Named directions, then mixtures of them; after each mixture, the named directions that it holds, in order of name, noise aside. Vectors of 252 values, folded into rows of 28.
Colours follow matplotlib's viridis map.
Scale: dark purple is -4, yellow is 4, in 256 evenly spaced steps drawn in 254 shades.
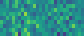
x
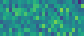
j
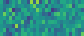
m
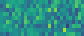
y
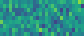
j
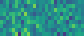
x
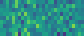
x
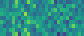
x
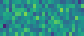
j, x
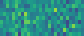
x, y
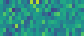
m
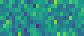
x, y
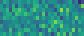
j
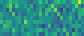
j, y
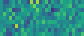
m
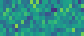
j, m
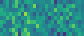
x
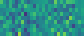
x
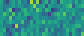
m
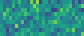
j, m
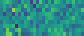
m, x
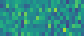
x, y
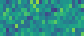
j, m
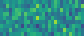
j, y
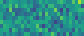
j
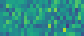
y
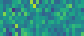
m, x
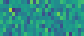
j, m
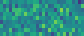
j
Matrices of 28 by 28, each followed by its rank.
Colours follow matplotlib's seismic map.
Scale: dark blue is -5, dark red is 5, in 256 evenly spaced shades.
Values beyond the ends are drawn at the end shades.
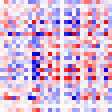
three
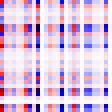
one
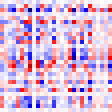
three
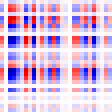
one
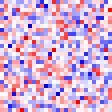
full rank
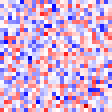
full rank
